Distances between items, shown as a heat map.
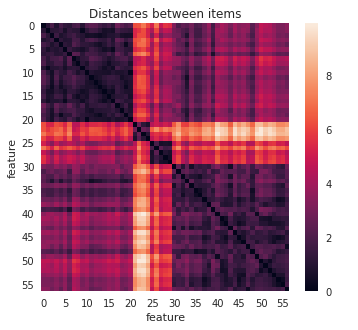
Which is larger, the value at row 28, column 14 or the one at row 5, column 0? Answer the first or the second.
the first
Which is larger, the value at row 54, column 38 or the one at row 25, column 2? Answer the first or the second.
the second
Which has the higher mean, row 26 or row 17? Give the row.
26
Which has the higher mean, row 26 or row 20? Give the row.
26
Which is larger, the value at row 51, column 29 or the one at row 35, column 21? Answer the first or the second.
the second
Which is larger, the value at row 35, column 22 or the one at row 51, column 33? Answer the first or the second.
the first
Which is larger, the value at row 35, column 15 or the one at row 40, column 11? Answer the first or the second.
the second
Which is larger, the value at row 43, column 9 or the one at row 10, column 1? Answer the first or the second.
the first
